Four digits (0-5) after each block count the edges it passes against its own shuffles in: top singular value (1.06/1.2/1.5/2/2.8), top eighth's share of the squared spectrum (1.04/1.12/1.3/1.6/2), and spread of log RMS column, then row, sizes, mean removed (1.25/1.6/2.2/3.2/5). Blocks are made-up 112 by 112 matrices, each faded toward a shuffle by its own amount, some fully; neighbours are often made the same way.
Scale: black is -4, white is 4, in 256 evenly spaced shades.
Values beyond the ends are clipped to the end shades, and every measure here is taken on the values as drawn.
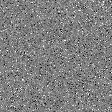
0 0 0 0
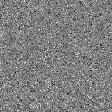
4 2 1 1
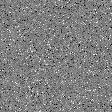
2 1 0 0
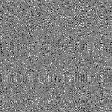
4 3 2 2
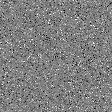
0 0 0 0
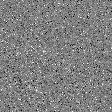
2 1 0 0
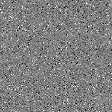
4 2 1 1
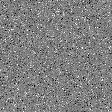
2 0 0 0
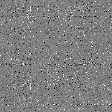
2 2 2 2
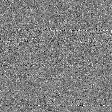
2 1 0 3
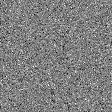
0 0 0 0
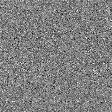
0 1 0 2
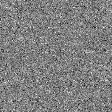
0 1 0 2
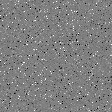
2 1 0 0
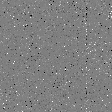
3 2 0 0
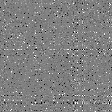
4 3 2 2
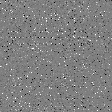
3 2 1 1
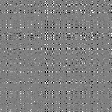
5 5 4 4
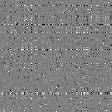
5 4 2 3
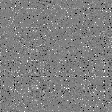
4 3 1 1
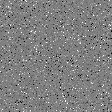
3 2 1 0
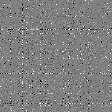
3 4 2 3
